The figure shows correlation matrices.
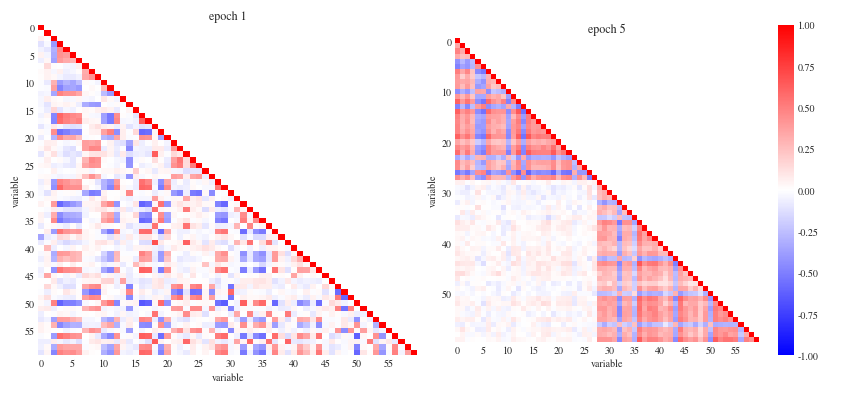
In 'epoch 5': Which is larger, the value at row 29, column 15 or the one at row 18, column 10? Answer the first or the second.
the first
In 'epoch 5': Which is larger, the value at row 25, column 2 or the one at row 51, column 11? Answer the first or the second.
the first
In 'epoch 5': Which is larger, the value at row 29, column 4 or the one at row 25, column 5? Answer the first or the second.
the first
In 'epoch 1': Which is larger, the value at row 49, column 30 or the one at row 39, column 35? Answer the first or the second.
the second
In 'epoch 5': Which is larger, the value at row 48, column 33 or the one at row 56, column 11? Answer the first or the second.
the first
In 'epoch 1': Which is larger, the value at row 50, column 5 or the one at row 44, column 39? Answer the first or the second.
the second
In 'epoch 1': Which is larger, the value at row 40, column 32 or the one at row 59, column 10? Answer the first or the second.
the first
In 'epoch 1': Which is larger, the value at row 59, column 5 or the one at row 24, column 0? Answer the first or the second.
the first
